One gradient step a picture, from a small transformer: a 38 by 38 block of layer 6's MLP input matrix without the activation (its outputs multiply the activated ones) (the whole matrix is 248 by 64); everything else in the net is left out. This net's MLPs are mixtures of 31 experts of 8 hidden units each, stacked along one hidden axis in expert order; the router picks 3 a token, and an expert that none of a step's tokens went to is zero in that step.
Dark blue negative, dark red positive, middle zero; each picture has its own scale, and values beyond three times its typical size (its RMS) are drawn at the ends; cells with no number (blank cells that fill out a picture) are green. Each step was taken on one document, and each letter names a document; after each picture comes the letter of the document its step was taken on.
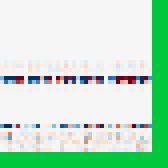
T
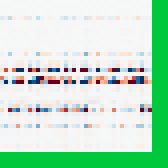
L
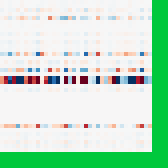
L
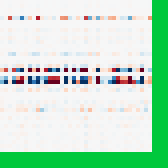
L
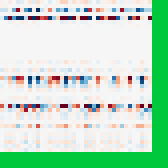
L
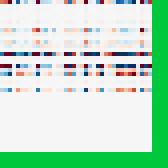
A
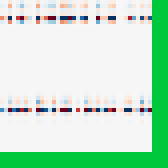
A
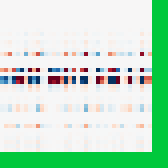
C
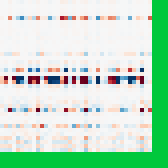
L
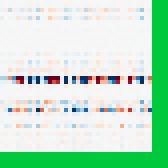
C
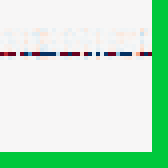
A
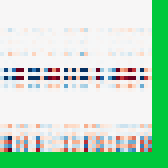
T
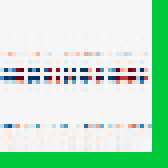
T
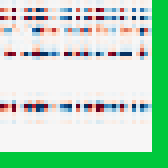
A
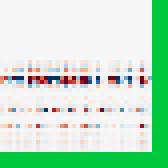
L
